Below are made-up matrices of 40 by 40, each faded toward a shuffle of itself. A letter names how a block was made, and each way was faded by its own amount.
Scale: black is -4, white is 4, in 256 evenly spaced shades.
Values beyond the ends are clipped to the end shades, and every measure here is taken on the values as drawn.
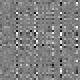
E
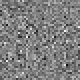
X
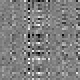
E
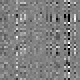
E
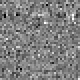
X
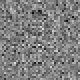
X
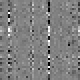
E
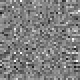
X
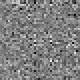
X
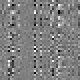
E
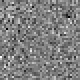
X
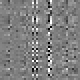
E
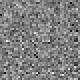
X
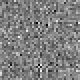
X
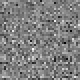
X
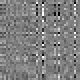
E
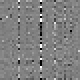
E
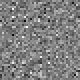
X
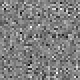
X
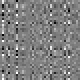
E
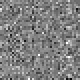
X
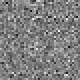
X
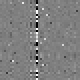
E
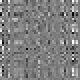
E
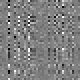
E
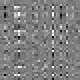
E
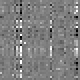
E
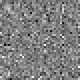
X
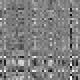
E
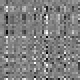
E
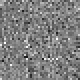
X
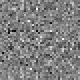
X
